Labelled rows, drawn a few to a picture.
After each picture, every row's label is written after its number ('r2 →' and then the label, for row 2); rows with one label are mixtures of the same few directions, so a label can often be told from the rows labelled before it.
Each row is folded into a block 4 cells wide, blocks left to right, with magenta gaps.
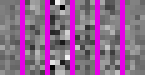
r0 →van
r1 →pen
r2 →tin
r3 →van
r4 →pen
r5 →van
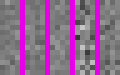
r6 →tin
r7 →van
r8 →van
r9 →pen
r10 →pen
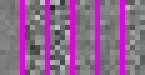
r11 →pen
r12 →van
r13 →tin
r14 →tin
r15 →pen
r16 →tin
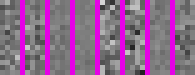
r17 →tin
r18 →van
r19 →van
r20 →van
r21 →tin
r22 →pen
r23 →pen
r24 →van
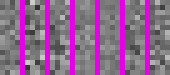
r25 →pen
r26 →tin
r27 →van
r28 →van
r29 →van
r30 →van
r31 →tin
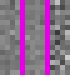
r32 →pen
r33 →van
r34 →tin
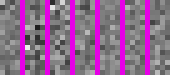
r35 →tin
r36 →van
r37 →tin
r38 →pen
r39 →van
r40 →tin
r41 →pen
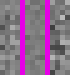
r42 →van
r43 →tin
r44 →van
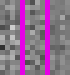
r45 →van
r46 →tin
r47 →van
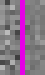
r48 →tin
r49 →van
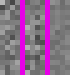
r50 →tin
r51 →van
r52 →tin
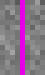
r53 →van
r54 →van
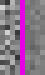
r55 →tin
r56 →van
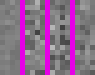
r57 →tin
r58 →pen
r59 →van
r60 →pen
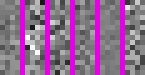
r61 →van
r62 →van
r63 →pen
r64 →tin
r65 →tin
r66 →tin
